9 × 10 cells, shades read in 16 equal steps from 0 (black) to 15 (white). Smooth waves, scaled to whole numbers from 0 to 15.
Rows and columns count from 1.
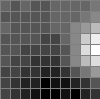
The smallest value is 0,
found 4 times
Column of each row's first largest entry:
10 10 10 10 10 10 10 10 1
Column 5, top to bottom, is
5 5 5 4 4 3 2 0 0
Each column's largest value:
6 5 6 5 5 6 6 8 13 15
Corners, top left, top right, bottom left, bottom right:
6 7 4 3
